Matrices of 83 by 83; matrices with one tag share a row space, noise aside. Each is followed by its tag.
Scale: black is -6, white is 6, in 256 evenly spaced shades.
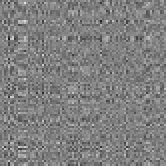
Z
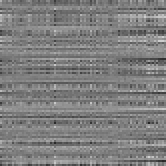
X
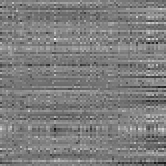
X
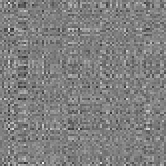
Z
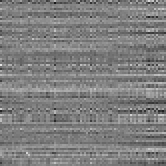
X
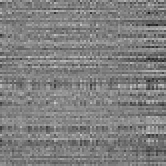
X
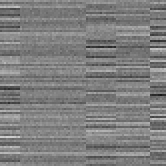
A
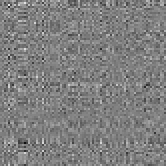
Z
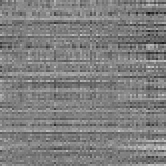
X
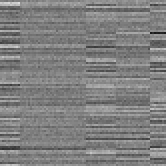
A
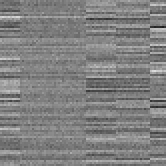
A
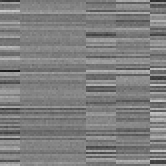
A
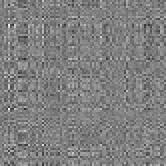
Z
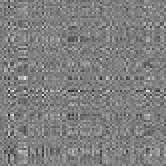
Z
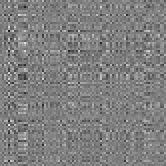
Z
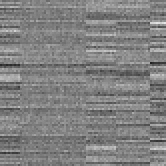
A
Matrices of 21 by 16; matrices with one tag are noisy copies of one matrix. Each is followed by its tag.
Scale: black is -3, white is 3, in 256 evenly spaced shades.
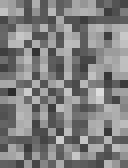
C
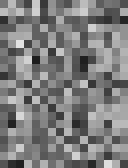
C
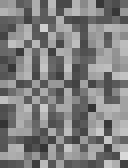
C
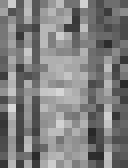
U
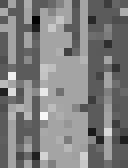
U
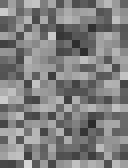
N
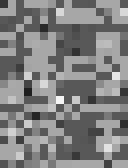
N
